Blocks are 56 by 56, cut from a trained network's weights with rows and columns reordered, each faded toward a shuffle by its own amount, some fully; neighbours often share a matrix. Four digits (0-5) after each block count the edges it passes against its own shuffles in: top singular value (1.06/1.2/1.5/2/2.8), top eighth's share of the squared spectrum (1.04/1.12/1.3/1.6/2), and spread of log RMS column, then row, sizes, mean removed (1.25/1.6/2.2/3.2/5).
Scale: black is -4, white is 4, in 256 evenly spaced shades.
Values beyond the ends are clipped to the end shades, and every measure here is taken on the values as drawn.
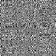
3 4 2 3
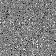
0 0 0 0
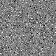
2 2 0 1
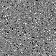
0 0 0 0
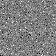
1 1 0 0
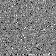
2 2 0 1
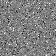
0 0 0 0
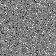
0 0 0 0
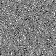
2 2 0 0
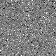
0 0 0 0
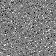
0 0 1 0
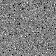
1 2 0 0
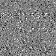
3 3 1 2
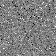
0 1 0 0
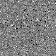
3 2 1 1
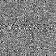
3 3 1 2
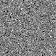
2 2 0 0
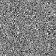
3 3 1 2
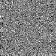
2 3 2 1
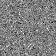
0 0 0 0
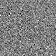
2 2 1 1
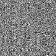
2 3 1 1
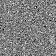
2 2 0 0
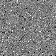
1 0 0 1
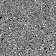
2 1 0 1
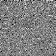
2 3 0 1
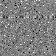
2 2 0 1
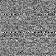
3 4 0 2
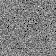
1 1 0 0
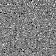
2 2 0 1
